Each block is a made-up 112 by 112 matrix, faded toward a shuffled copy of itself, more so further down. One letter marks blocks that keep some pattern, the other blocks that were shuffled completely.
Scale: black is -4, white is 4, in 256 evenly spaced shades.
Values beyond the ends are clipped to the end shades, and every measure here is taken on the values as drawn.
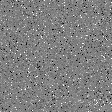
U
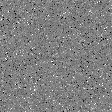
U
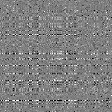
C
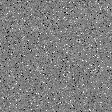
U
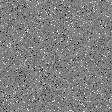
U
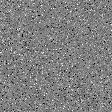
U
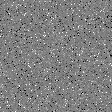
U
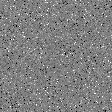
U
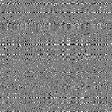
C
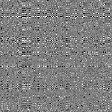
C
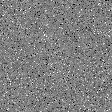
U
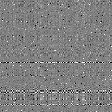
C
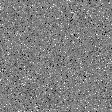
U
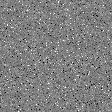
U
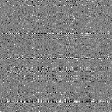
C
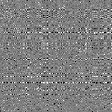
C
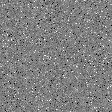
U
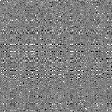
C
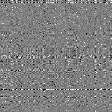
C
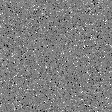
U
